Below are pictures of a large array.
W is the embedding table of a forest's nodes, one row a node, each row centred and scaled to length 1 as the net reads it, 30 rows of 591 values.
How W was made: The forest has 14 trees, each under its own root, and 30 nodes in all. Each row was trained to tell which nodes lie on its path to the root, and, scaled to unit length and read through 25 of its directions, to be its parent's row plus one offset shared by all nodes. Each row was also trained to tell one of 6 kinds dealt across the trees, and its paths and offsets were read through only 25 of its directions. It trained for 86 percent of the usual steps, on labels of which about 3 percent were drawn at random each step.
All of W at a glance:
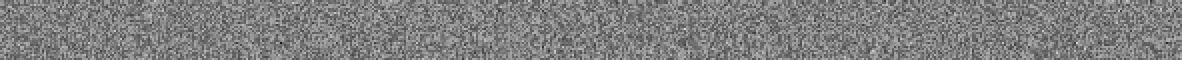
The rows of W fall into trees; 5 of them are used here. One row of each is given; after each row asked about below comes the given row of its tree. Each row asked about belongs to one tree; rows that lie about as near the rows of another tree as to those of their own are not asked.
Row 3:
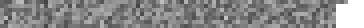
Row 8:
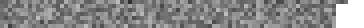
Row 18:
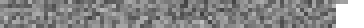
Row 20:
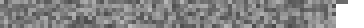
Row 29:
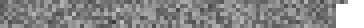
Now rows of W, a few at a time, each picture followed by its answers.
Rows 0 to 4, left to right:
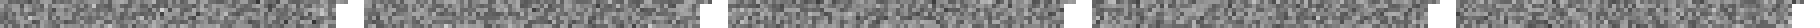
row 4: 8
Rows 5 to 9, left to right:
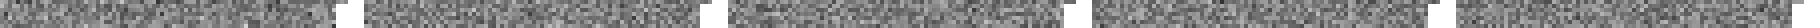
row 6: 29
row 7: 8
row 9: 18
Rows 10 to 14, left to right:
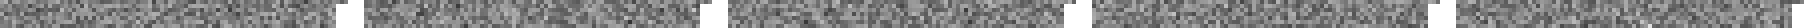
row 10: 20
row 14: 20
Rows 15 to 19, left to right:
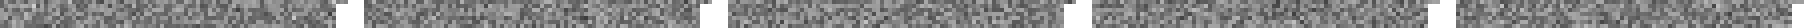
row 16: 29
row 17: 20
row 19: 18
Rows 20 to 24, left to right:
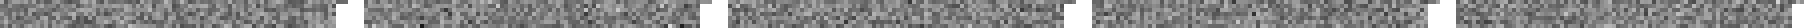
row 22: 20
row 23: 3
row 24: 29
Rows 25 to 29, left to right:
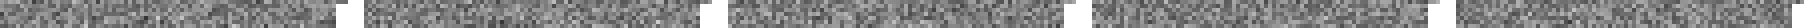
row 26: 29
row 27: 18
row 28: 18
